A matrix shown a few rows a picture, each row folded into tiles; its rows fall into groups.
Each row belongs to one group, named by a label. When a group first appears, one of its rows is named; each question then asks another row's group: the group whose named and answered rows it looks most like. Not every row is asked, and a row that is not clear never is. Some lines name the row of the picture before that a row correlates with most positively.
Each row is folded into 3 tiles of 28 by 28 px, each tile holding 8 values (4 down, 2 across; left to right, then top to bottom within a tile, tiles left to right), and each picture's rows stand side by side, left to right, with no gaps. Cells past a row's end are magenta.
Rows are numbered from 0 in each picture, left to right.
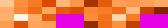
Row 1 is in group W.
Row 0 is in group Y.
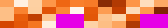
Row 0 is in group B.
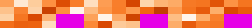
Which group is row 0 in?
B
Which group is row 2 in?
Y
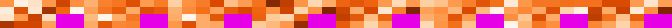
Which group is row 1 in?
Y
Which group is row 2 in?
Y
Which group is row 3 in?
W
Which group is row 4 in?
W
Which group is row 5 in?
B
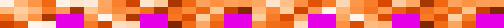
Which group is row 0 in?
Y
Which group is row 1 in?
Y
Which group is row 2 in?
W
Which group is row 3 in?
B
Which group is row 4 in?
Y
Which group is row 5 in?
W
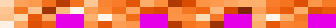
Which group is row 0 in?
B
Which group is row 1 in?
Y
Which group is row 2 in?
W
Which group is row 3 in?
Y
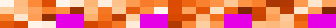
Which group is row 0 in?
Y
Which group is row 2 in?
W
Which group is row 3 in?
W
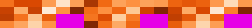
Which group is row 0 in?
W
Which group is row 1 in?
W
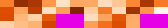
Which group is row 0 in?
W
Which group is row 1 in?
B
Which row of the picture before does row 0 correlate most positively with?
0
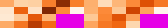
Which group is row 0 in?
B
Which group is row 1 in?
B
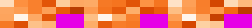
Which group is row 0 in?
Y
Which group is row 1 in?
Y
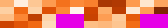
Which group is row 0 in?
B
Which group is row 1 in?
W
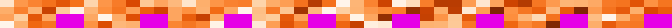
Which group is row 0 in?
B
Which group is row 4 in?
Y
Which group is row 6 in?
W
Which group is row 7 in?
Y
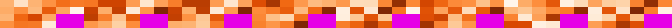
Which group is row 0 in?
B
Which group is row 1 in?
W
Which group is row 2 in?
W
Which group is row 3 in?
W
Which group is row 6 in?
Y
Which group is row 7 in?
B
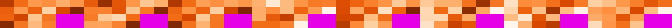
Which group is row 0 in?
W
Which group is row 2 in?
W
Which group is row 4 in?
W
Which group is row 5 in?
B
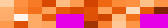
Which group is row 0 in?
Y
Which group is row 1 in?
W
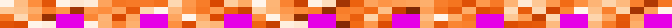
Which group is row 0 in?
Y
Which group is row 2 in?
Y
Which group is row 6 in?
B
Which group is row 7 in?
B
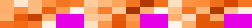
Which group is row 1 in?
B
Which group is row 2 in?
B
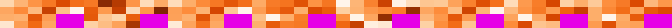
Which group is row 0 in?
B
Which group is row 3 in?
Y
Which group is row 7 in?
Y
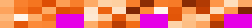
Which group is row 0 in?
Y
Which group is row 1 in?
B
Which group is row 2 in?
W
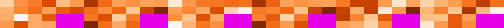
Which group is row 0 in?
Y
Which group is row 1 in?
W
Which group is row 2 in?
B
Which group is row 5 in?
B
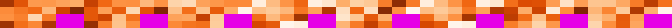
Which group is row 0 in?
W
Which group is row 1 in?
W
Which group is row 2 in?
B
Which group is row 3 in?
Y
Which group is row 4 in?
B
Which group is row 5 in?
Y
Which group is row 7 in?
B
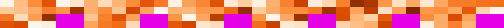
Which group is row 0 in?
Y
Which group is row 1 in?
B
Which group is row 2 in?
Y
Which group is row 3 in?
Y
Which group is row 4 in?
W
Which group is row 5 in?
B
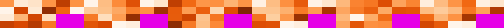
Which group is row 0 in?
B
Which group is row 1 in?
Y
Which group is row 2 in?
W
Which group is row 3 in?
Y
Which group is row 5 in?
Y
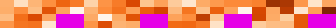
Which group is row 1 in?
Y
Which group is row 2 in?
B
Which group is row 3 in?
W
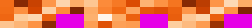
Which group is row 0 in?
W
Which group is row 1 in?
Y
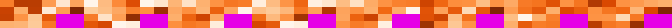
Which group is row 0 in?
W
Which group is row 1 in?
Y
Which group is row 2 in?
B
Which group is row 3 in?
Y
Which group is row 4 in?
B
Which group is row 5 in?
W
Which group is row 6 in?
Y
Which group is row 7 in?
W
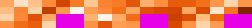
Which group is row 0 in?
B
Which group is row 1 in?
Y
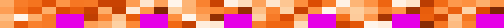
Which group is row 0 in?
Y
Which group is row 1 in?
W
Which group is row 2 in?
Y
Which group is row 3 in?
B
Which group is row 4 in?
Y
